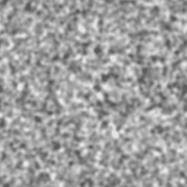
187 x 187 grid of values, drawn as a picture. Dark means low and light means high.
No overall slope runs across the table. The histogram is bell-shaped. Neither half mirrors the other. The field is mottled with small blotches. Overall the values sit about 60% of the way up the scale. No seam splits the table.
